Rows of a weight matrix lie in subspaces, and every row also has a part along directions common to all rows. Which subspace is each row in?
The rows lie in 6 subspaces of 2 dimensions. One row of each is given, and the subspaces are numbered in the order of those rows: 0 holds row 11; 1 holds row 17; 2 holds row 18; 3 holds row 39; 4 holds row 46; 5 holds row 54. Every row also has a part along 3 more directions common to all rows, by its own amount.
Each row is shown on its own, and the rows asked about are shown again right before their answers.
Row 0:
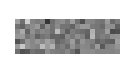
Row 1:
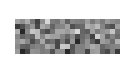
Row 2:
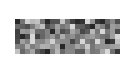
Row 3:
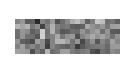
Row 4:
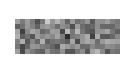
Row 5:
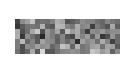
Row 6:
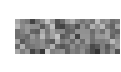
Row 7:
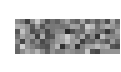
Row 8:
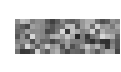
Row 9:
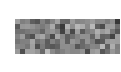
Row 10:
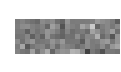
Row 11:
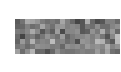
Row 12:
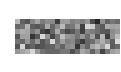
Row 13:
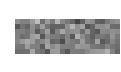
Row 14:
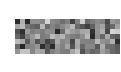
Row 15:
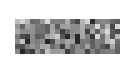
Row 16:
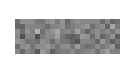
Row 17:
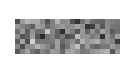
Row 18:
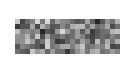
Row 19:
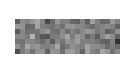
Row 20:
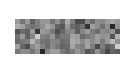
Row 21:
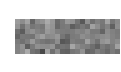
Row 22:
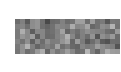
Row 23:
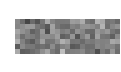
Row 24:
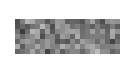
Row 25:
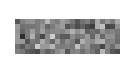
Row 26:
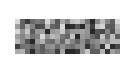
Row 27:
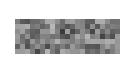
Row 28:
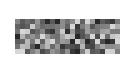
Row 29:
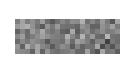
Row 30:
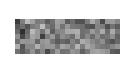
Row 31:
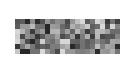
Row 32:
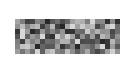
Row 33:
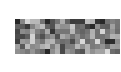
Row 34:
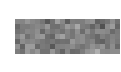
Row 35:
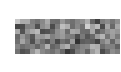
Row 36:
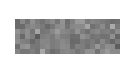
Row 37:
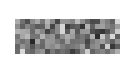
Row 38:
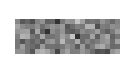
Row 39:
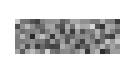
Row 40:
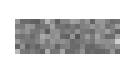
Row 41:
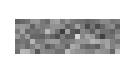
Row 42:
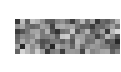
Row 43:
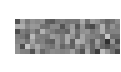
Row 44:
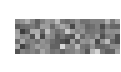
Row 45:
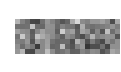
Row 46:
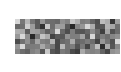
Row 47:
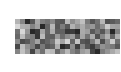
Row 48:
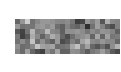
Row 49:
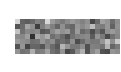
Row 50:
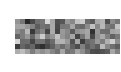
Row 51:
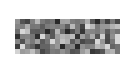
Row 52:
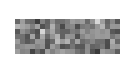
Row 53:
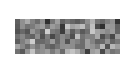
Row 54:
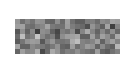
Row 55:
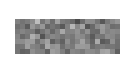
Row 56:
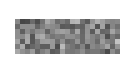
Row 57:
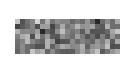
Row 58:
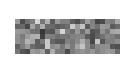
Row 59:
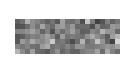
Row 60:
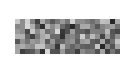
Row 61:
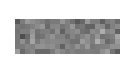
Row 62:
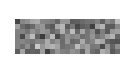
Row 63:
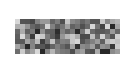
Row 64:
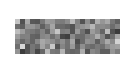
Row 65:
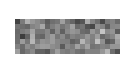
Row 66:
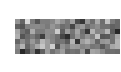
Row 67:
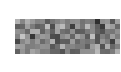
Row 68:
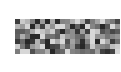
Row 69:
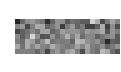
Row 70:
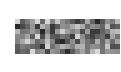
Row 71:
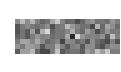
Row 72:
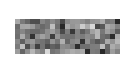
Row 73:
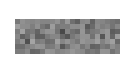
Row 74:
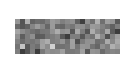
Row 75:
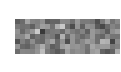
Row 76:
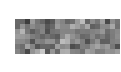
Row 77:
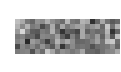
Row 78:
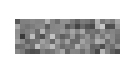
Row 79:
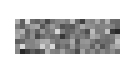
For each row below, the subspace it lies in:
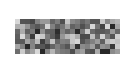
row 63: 5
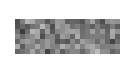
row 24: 1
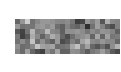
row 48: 5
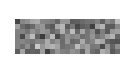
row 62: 3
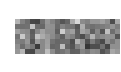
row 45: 0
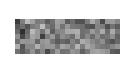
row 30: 1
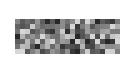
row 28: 0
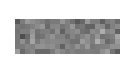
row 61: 0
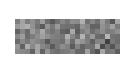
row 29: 4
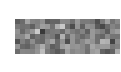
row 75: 2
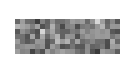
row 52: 2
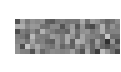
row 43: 4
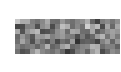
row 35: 1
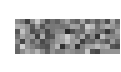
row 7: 0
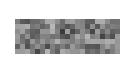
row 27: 1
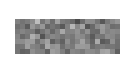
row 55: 2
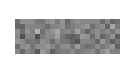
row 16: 5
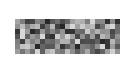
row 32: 3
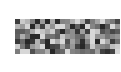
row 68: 2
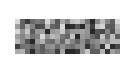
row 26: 3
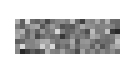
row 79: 4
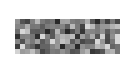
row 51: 0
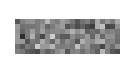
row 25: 3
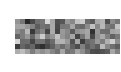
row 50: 4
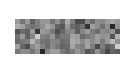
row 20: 5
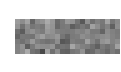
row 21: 5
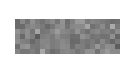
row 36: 5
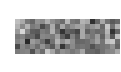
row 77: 1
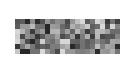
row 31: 5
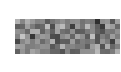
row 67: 4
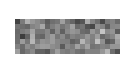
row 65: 0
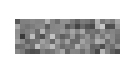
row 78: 3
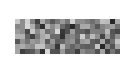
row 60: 4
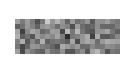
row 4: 3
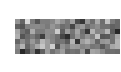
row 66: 4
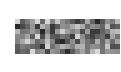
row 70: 2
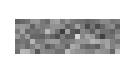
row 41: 1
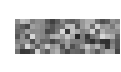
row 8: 1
